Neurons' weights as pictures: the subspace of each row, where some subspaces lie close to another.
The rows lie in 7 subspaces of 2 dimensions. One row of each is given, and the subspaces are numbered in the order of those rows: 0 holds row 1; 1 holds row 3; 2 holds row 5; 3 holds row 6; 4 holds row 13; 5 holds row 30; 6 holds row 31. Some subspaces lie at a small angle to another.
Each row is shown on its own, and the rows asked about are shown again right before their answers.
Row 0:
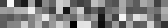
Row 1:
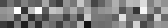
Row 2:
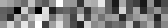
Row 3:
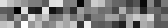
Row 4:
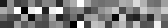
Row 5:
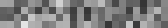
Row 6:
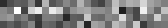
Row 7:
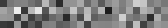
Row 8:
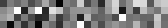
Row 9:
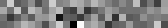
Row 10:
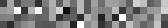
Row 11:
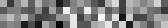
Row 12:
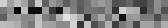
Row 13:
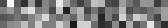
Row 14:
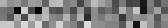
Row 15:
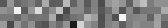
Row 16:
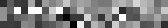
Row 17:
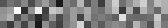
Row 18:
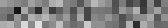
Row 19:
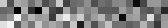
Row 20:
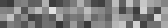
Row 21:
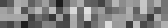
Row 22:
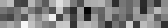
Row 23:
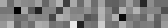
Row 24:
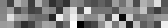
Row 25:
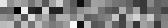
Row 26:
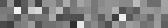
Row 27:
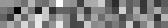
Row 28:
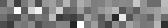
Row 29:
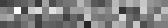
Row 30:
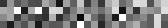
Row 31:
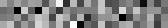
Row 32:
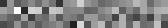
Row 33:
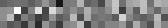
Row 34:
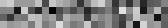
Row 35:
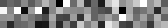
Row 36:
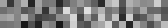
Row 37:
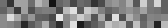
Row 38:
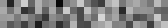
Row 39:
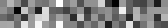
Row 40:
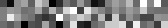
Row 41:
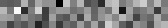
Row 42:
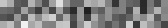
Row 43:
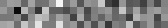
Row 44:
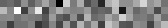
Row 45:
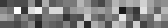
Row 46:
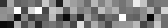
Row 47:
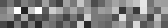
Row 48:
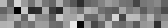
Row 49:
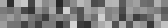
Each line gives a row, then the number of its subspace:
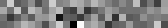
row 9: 1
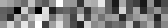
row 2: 5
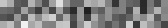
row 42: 2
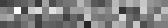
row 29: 3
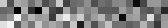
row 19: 2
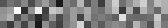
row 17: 5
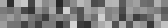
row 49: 4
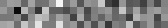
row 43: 6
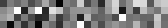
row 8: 5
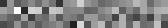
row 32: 1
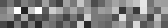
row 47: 0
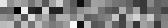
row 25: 1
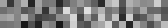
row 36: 6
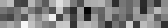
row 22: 2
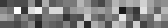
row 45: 3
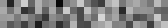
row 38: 4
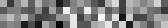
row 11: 6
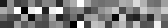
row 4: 1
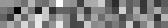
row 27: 5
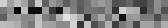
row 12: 3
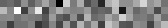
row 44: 4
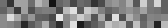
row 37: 1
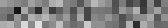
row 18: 0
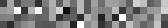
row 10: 5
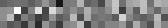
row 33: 5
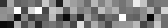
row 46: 2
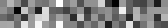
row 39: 6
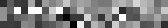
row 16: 3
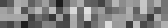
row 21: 2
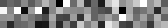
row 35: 4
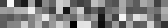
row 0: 4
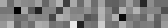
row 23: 6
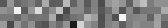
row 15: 6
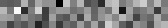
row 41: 4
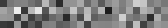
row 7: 2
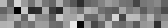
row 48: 1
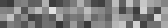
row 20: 3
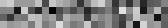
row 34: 3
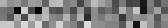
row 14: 0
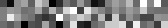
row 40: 1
